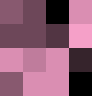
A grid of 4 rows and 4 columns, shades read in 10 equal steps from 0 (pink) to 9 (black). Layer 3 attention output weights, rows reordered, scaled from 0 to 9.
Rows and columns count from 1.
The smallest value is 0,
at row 2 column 4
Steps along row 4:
down same up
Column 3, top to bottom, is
9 6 1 1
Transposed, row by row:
4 5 1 4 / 5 5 2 1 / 9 6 1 1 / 1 0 7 9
